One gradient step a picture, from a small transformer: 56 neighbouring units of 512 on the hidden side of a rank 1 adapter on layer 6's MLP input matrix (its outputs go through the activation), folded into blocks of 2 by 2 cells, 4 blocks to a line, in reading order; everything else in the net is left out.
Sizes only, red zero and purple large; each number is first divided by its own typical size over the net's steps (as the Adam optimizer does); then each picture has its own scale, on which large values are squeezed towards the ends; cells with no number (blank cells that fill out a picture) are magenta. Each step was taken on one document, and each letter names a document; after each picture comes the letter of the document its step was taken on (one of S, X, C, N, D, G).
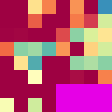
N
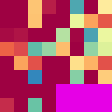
N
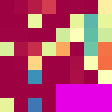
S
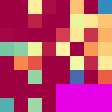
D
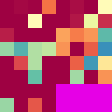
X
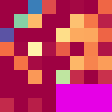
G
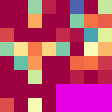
D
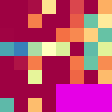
X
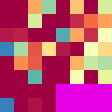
S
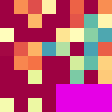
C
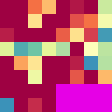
X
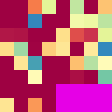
S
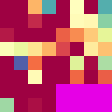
D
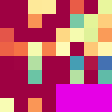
D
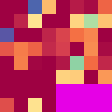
G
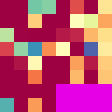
D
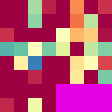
S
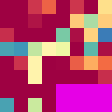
X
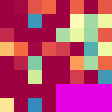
S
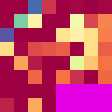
G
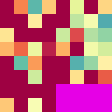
C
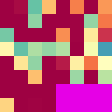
S
